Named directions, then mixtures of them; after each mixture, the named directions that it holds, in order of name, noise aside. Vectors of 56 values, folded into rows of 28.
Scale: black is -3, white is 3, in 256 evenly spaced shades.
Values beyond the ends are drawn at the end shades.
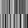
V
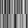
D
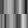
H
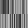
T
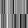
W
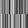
D, V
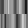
H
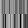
V, W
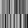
V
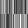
T, W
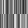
D, W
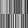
T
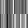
W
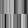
H, V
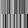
V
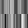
H, V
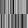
V, W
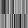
T, W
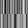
D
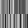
V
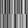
D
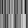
D, H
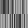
T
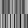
T, V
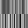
T, V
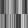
H, T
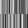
V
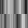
H
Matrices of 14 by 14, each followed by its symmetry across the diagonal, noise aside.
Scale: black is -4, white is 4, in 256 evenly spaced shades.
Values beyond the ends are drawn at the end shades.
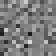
neither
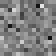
neither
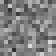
neither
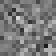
symmetric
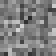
antisymmetric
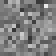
neither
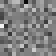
antisymmetric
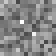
symmetric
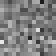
antisymmetric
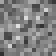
symmetric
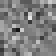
antisymmetric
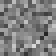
antisymmetric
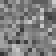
antisymmetric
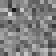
antisymmetric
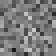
neither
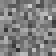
antisymmetric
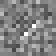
symmetric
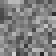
antisymmetric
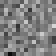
neither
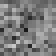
neither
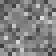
symmetric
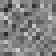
symmetric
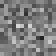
neither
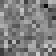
neither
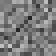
symmetric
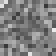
symmetric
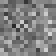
neither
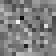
antisymmetric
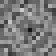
symmetric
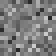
symmetric
